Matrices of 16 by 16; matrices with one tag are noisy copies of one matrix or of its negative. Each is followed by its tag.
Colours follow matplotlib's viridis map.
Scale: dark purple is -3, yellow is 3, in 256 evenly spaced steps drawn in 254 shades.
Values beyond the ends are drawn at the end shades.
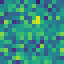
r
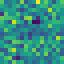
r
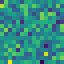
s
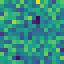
r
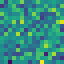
s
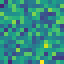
s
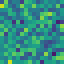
s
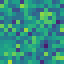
s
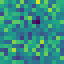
r
